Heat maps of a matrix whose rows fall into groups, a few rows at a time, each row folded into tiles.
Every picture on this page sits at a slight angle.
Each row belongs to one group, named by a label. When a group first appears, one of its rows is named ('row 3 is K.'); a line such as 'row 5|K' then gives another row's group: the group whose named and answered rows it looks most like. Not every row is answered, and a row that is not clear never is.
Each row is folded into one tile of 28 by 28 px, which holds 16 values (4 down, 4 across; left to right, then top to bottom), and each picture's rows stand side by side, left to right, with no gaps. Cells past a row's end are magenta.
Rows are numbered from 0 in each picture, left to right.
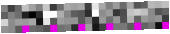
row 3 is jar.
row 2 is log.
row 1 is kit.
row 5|log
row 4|kit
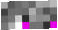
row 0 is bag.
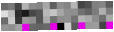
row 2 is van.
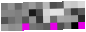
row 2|log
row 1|kit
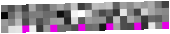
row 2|kit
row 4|jar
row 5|van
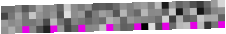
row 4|jar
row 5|van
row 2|jar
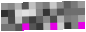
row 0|kit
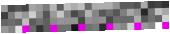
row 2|log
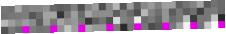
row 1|kit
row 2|bag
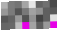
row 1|van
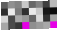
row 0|jar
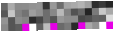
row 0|jar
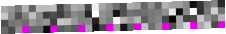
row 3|jar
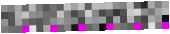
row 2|log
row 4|kit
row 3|log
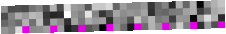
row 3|log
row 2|jar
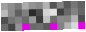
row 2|bag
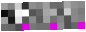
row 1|kit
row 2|jar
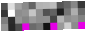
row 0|jar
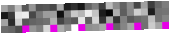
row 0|kit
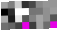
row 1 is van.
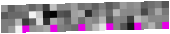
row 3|bag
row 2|kit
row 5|bag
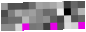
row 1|log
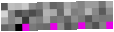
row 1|kit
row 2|jar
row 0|log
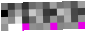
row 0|bag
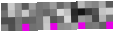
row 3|kit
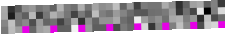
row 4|van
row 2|bag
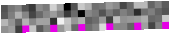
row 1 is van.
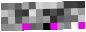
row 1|log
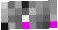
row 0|van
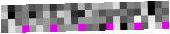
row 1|bag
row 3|log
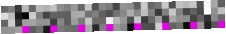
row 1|log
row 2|kit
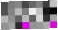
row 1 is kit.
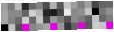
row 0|van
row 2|jar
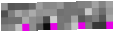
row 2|bag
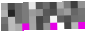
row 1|van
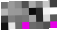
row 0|van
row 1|kit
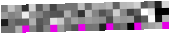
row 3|log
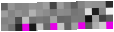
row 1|van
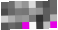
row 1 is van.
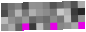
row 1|van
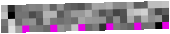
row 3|log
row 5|log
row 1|kit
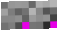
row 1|log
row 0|log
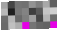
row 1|kit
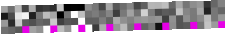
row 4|bag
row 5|log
